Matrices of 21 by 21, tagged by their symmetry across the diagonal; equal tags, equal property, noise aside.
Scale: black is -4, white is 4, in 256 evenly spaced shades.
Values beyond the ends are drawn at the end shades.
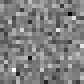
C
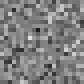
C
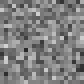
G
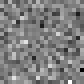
C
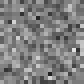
C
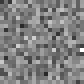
G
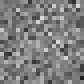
G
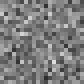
G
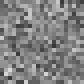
G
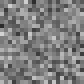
C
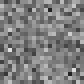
C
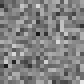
G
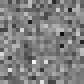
C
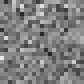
G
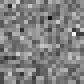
G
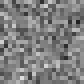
C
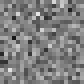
C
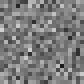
G
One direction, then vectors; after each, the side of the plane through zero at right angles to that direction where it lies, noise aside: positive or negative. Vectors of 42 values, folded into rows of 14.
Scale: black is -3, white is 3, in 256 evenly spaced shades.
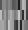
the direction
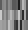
positive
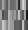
positive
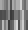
negative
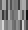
positive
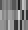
positive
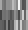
negative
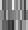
negative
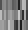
positive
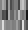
positive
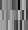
positive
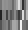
negative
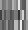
negative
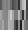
positive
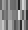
positive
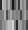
positive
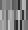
positive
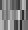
positive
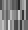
positive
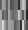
positive
